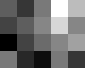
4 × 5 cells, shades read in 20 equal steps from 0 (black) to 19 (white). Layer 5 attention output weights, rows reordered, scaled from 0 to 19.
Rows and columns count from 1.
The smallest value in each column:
0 3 1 9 4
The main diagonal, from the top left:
7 7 8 9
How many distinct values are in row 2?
4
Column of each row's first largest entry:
4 4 5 1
